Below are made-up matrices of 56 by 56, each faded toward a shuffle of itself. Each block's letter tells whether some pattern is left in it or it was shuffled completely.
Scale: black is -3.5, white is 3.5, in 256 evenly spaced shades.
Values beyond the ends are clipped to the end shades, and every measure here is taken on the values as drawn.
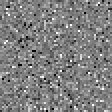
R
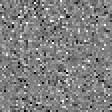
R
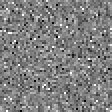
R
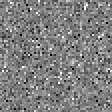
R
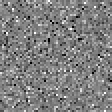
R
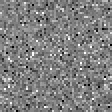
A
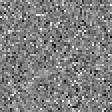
A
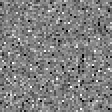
A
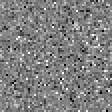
A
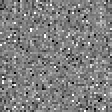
R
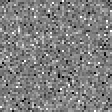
A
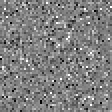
R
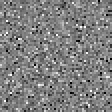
A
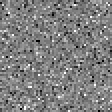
A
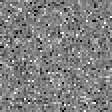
R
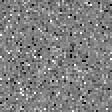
A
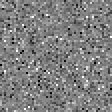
A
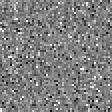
R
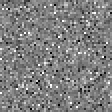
A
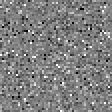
R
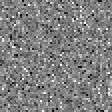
A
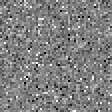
R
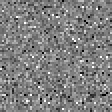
R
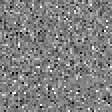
R
